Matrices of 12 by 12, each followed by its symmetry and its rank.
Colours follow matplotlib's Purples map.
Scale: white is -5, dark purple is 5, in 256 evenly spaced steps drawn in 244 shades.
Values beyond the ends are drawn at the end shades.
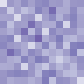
symmetric, full rank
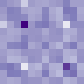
symmetric, rank two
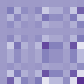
symmetric, rank one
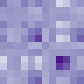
symmetric, rank two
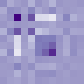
symmetric, rank two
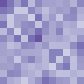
symmetric, full rank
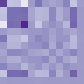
symmetric, rank two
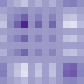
symmetric, rank one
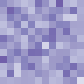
symmetric, full rank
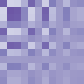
symmetric, rank one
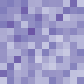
symmetric, full rank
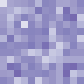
symmetric, full rank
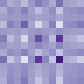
symmetric, rank one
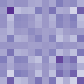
symmetric, rank two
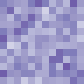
symmetric, full rank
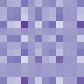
symmetric, rank one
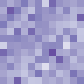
symmetric, full rank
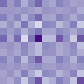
symmetric, rank two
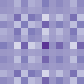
symmetric, rank one
